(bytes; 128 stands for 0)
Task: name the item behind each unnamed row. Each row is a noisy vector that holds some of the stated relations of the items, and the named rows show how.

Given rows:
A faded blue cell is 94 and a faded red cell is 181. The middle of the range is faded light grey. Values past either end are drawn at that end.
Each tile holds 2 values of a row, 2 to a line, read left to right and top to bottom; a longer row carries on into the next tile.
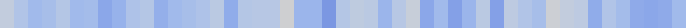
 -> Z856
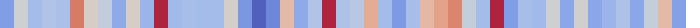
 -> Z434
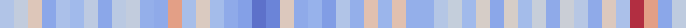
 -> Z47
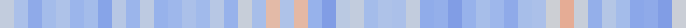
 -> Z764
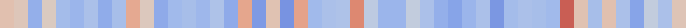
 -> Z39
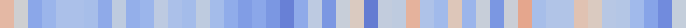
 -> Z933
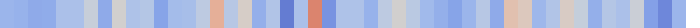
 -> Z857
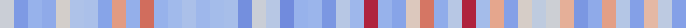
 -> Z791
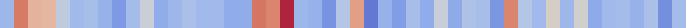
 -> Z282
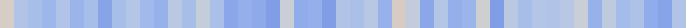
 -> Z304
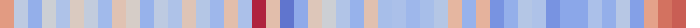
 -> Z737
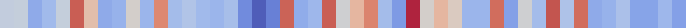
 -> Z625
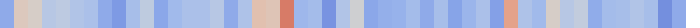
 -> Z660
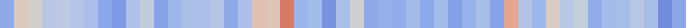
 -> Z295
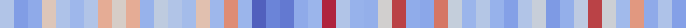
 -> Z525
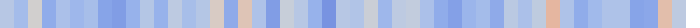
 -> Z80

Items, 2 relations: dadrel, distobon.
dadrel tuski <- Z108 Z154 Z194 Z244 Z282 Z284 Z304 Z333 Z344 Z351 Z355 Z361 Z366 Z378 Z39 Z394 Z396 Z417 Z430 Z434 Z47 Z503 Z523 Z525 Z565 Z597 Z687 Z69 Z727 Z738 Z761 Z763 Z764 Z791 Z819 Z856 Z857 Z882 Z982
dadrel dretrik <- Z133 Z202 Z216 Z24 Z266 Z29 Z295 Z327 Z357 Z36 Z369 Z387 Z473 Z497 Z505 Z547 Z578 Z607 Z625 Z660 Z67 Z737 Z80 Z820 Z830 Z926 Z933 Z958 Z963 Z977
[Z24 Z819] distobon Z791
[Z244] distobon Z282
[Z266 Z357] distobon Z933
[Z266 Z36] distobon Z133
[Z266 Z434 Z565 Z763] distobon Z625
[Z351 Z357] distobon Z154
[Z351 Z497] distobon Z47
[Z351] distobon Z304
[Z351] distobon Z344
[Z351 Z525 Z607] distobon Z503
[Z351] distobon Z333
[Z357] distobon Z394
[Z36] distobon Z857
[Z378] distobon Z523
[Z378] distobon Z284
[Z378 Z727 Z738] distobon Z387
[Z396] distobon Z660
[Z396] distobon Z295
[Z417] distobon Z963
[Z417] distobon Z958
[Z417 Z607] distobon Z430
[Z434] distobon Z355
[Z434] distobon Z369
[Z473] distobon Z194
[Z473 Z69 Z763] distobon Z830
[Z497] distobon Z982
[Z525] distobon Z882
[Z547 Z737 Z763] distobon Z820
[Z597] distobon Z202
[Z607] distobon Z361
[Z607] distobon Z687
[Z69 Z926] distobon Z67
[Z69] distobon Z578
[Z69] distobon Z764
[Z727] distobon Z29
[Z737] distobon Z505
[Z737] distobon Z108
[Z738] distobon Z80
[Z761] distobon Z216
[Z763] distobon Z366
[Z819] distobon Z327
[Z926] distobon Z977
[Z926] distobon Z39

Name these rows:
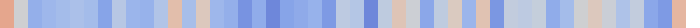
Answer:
Z154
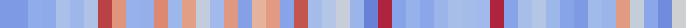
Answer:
Z473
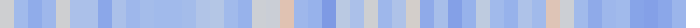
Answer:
Z366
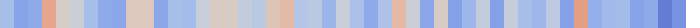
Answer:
Z430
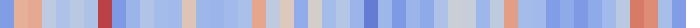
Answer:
Z396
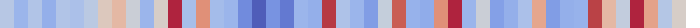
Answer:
Z351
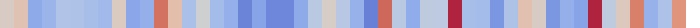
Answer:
Z357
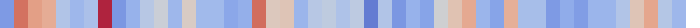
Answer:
Z244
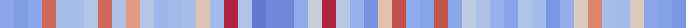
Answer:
Z607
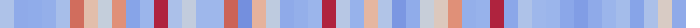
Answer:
Z763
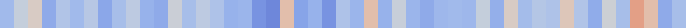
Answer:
Z982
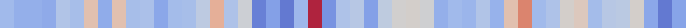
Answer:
Z133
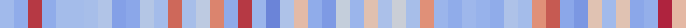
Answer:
Z387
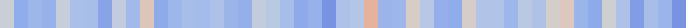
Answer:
Z327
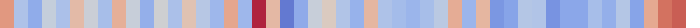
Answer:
Z547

